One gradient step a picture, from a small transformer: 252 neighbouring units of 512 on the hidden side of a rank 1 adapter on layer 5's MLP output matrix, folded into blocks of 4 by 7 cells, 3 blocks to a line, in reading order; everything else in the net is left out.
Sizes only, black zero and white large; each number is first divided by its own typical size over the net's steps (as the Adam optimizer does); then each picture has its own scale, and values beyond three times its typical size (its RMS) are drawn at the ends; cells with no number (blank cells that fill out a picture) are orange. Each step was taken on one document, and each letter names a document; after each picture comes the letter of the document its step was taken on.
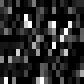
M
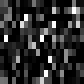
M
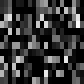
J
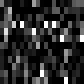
M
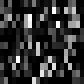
J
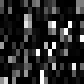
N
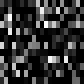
J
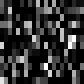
N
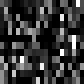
N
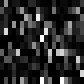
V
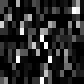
M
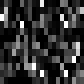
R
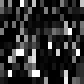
R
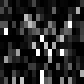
V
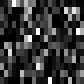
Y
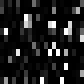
M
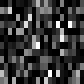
N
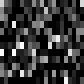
R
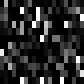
V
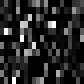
M
